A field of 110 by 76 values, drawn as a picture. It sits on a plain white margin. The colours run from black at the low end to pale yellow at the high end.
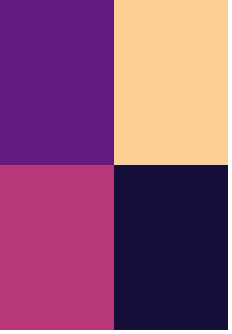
It is made of 2 by 2 panels. Panel 1,1: low, flat. Panel 1,2: very high, flat. Panel 2,1: middling, flat. Panel 2,2: very low, flat.
